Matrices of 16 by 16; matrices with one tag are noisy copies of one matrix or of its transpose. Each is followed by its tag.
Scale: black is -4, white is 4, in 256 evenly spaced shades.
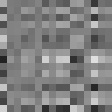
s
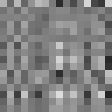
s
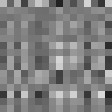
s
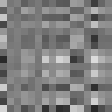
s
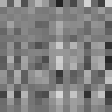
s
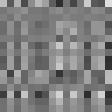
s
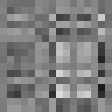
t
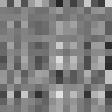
s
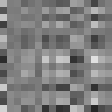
s
